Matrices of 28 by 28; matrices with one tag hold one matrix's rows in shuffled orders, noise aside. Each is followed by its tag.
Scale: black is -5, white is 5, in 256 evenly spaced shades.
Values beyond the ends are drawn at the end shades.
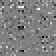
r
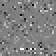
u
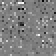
r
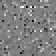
u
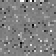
u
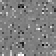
r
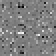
r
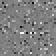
u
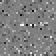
u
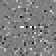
u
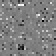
r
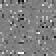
r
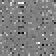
r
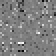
r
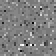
u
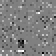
r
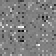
r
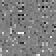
r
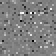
u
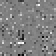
r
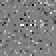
u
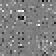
r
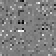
r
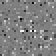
u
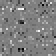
r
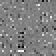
r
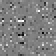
r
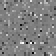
u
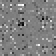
r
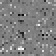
r
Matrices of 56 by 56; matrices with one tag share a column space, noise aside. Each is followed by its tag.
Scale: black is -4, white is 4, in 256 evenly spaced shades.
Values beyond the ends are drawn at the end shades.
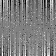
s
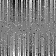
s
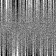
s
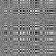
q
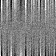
s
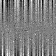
s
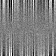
s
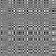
q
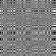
q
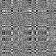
q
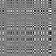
q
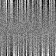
s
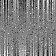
s
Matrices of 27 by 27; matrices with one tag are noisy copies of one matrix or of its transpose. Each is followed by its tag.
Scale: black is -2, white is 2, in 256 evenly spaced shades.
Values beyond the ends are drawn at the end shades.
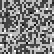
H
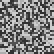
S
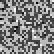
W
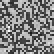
S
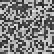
H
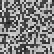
H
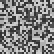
W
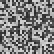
W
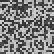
H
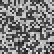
W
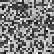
H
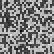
H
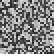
S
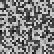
W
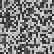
H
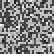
H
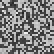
S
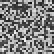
H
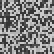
H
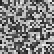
W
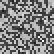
S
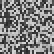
H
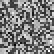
S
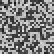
W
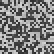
W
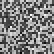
H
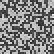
S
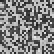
W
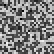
W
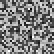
W
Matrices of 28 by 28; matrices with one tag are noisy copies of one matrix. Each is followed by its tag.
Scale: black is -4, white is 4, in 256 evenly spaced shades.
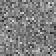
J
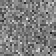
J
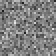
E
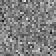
J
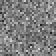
J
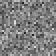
E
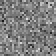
J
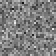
E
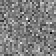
J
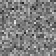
E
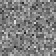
E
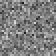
E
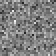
E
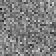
J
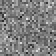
J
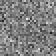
J
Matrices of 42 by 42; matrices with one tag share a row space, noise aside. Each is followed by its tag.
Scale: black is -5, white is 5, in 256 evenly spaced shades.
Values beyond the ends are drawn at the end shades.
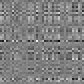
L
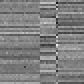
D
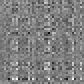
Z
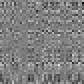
L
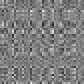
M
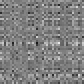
L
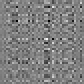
Z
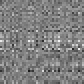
L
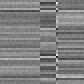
D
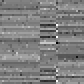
D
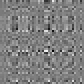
Z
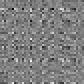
M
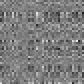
L
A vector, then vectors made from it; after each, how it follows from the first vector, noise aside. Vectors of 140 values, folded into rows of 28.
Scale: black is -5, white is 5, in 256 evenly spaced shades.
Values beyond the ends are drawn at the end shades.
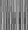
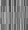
wrapped around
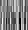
scaled up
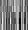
scaled up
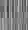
wrapped around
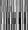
scaled up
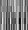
scaled up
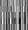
scaled up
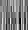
scaled up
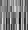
scaled up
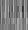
wrapped around
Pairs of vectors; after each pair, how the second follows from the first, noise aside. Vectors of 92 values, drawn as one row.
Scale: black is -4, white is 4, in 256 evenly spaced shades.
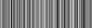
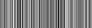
shuffled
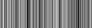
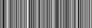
sign-scrambled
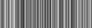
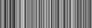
negated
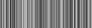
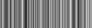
sign-scrambled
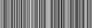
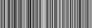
reversed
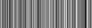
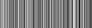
shuffled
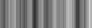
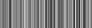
shuffled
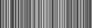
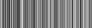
shuffled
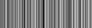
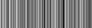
wrapped around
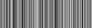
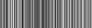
sign-scrambled
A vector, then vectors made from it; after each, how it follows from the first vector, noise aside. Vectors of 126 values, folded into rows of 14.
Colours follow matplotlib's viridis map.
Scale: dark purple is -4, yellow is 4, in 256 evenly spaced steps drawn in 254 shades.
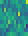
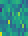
reversed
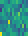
reversed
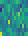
reversed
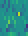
partly zeroed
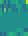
partly zeroed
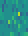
partly zeroed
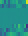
partly zeroed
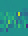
partly zeroed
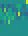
partly zeroed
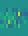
partly zeroed
